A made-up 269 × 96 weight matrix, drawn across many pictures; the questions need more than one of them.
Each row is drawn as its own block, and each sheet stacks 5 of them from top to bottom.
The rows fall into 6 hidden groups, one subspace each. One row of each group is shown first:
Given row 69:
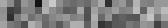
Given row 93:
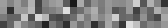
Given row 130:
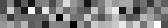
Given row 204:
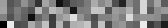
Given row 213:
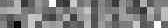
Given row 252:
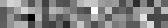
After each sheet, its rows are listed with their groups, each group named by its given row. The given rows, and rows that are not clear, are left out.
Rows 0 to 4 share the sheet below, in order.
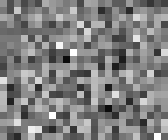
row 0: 213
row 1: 130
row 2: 130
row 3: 69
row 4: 213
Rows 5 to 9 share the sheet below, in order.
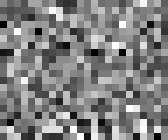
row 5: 204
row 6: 93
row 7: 69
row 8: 93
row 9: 213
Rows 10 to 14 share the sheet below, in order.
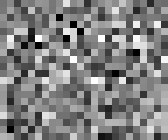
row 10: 130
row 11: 93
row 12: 93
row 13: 69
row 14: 69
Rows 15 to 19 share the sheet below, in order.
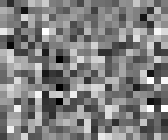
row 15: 252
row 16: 69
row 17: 252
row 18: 252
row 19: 69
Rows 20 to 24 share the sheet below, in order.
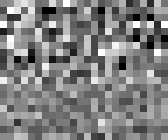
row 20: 204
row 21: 69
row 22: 130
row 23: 204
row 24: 213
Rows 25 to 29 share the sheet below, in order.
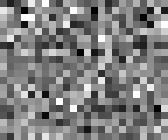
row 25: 252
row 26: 213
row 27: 204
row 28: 130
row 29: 69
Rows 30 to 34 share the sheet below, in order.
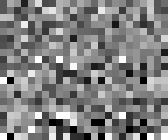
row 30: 204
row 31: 252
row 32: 204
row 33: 213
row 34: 204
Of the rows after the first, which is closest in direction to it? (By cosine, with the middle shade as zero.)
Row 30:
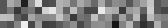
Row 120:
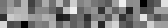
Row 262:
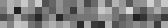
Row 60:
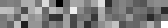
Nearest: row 262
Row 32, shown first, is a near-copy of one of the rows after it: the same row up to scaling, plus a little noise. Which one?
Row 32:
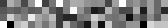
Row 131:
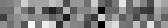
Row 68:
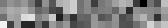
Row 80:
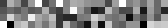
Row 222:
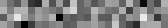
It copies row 80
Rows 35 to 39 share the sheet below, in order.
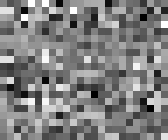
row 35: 252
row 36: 69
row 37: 69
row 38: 252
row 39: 252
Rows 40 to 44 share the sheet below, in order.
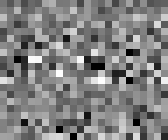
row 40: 213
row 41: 93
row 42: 93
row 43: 204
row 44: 130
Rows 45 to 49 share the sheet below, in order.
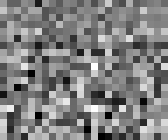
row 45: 204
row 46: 213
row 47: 252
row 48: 93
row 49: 69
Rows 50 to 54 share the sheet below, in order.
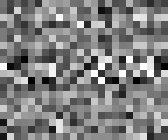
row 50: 213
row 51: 213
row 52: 204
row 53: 130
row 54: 204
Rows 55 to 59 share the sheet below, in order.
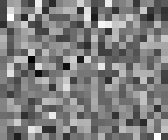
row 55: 69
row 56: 69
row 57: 93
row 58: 213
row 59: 213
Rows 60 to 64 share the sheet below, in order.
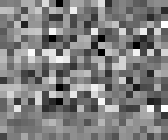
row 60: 252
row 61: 204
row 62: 130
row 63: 252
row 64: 204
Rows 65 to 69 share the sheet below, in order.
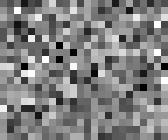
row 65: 213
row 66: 130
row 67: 252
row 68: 204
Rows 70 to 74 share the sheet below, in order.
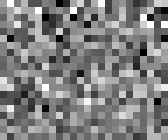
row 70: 252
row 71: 204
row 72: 130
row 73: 69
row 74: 204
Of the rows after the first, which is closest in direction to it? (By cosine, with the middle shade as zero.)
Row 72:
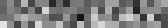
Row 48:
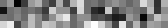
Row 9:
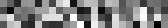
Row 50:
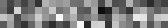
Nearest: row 48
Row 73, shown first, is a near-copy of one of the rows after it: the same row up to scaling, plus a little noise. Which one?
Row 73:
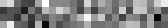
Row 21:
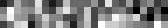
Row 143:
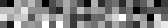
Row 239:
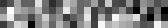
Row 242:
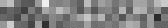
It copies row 242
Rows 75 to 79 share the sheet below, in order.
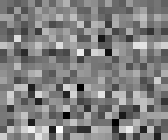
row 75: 213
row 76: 213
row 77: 213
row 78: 93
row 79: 130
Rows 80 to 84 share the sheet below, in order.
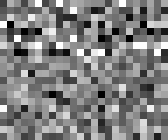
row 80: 204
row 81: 213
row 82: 252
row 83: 204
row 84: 213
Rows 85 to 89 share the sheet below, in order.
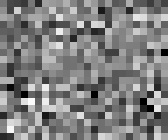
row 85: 213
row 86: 252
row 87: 69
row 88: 252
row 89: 69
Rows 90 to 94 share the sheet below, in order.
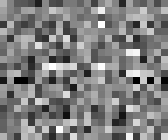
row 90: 204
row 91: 93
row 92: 204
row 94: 130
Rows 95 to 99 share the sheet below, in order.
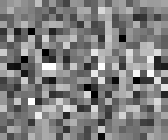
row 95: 213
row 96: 130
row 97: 204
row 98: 252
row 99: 204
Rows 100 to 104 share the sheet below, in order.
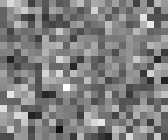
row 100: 252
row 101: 252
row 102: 252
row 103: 204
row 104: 93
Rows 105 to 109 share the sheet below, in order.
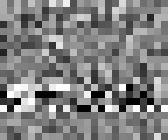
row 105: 130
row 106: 204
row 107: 213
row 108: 204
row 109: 213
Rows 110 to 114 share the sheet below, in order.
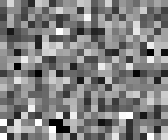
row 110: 69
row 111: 252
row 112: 213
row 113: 69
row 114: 204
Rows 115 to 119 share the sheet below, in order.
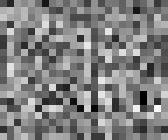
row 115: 69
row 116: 69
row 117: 69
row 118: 213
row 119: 213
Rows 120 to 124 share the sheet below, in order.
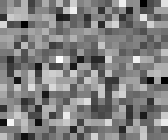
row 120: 204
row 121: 252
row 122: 252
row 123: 130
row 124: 204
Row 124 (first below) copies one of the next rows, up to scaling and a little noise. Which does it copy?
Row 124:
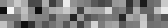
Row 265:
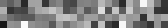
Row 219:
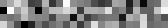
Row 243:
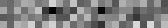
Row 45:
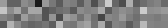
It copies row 219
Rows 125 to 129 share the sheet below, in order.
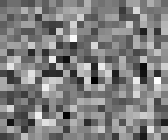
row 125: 130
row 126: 204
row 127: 213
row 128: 69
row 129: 204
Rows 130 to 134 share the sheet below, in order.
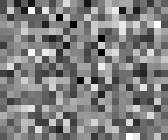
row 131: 204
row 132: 213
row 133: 204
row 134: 93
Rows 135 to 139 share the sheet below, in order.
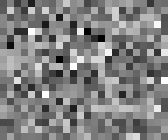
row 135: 130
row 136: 93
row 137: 252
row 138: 130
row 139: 93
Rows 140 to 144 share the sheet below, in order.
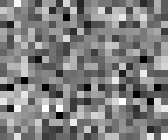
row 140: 93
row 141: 93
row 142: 204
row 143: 69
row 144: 252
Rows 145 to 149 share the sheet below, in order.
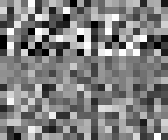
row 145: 93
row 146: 69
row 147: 252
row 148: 69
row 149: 213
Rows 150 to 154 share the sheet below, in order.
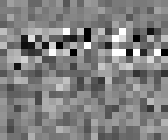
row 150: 93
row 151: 130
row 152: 213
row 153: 252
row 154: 69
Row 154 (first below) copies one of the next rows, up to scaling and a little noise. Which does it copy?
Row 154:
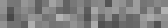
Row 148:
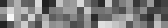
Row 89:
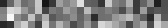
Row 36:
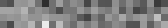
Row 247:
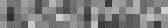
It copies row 247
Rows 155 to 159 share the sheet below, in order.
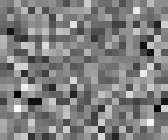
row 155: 130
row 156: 252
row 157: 252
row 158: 213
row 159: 204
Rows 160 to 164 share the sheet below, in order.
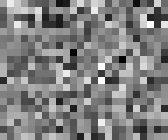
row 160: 252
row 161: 130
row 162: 204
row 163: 130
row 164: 213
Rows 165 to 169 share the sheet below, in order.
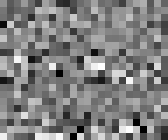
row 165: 204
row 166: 93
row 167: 93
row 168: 213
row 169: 130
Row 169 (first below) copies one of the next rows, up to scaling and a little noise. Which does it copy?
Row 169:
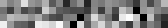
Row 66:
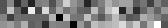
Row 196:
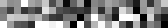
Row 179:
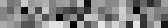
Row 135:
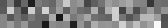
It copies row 196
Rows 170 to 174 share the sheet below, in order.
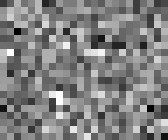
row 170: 69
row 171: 93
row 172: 69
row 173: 204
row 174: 252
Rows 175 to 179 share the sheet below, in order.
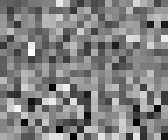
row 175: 252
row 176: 69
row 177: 130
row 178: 213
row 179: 130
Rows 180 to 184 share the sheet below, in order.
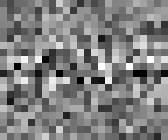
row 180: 252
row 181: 213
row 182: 213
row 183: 69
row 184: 130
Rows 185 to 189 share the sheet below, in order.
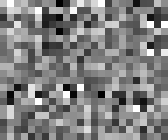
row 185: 252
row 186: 252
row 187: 93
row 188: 93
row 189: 69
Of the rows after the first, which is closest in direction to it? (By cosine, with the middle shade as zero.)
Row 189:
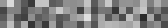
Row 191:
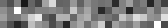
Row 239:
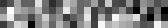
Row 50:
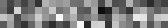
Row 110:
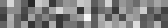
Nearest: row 110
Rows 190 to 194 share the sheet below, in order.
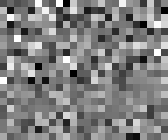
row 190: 204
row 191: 213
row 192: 204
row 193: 204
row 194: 93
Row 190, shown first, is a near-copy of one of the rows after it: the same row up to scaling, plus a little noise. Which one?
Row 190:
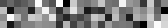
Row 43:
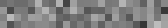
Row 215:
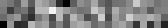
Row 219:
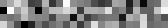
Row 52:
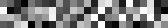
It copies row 43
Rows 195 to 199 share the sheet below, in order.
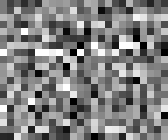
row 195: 213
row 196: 130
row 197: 93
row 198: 204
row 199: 93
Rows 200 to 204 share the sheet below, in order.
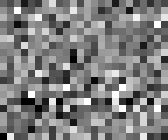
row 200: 213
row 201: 252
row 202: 93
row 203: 130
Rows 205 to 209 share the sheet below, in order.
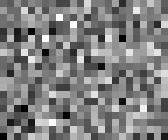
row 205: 130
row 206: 130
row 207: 93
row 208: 204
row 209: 204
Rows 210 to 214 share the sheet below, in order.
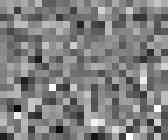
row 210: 213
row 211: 252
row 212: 204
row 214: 93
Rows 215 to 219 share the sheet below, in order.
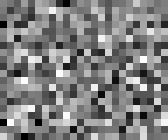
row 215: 204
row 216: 213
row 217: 204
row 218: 204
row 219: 204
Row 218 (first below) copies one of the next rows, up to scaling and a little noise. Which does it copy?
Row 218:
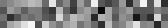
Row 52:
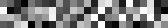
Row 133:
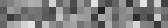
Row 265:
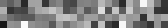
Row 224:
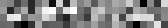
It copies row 133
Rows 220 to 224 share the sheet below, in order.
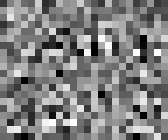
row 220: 69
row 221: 213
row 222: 204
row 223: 213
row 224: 204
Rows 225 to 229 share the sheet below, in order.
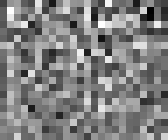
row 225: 69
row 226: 213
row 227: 69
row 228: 69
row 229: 252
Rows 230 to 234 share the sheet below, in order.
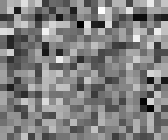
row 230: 213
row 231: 69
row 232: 252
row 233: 252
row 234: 204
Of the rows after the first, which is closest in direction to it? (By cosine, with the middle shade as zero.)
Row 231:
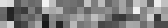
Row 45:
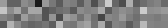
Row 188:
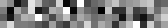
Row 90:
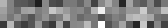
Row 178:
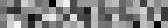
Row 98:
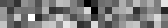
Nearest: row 188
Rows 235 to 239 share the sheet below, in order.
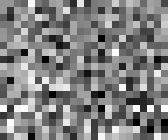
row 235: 93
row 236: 204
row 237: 69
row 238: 204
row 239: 69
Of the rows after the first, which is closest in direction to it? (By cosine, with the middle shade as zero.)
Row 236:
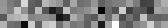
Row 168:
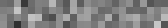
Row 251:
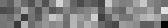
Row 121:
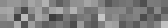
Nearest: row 121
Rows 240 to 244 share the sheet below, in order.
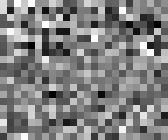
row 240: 130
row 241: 252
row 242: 69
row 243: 204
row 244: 204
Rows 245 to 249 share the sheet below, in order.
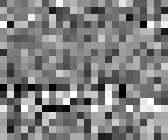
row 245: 204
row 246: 204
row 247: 69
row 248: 130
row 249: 69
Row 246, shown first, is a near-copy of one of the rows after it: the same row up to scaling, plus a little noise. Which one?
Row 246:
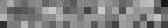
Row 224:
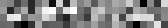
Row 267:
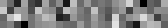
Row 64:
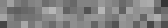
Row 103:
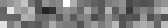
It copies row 64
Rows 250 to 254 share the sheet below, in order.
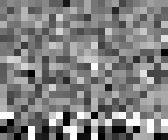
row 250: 130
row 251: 252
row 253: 69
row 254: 69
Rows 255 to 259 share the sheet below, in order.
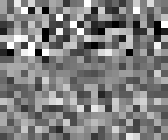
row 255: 130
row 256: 69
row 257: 69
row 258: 213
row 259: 93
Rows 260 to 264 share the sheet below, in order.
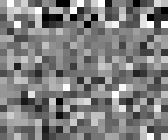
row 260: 252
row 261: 252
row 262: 213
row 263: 130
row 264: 252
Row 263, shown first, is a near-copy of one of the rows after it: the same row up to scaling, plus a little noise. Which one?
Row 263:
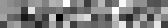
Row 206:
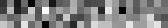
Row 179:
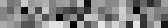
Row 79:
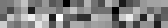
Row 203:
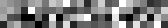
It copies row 203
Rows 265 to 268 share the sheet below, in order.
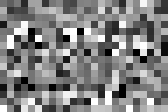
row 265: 204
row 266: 93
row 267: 204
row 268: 130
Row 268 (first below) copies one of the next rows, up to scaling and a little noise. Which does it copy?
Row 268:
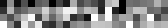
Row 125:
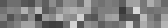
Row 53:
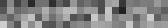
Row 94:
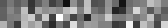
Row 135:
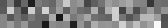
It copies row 53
